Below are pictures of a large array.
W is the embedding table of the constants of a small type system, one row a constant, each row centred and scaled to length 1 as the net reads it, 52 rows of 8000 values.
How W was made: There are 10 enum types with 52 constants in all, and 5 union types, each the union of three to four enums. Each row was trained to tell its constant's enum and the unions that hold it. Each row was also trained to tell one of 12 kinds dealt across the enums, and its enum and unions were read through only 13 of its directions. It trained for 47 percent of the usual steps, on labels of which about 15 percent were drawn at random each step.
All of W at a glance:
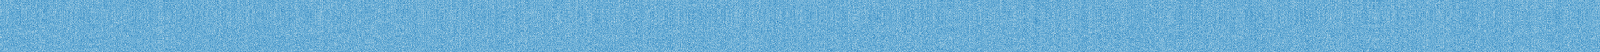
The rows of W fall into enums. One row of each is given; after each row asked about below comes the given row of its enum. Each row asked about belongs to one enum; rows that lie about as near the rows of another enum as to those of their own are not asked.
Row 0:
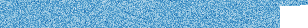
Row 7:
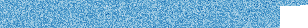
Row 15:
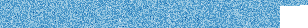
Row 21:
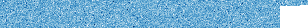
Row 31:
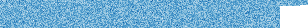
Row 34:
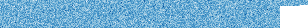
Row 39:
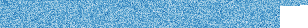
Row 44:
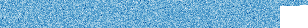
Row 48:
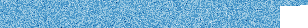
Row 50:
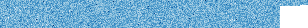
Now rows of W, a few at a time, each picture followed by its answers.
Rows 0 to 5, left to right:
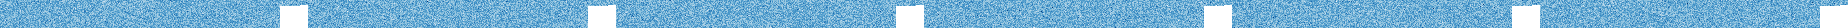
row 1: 0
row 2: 34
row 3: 0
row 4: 39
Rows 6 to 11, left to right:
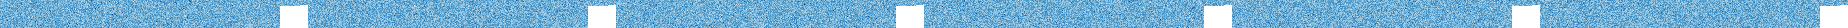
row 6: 0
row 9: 21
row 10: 48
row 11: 44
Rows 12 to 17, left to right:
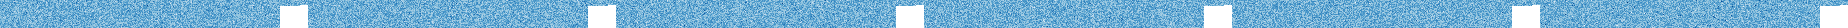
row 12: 15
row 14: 48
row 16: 15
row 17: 48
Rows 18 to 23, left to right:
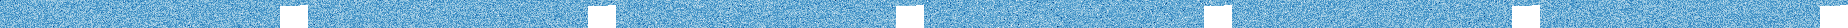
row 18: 48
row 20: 0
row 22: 48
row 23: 0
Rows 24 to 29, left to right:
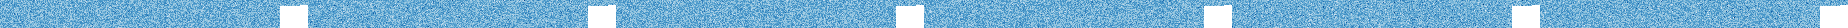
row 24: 15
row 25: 39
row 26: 15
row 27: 39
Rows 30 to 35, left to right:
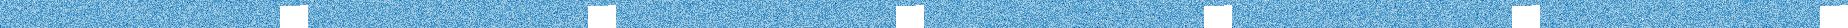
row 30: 31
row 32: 15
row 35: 21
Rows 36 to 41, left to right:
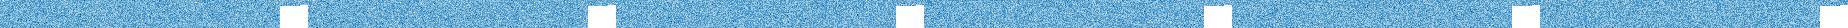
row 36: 21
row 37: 44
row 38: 15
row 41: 48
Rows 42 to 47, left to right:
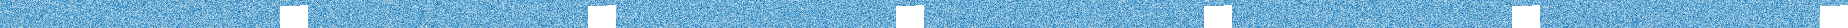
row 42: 39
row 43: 31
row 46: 39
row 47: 39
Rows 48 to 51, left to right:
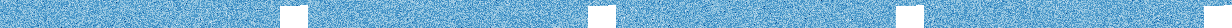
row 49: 0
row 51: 31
